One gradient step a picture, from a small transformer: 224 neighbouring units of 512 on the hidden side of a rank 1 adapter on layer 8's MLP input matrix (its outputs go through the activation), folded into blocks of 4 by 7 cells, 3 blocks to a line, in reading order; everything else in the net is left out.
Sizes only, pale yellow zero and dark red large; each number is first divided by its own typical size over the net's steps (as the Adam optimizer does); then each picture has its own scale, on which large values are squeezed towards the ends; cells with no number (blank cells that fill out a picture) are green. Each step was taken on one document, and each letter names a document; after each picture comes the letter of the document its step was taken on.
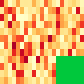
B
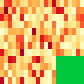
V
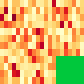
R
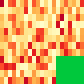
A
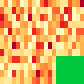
R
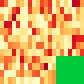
R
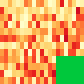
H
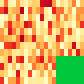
V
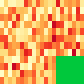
A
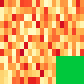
A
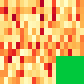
V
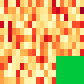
V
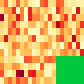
B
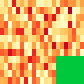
A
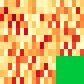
B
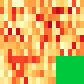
B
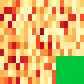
B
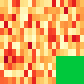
H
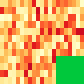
H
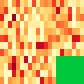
B
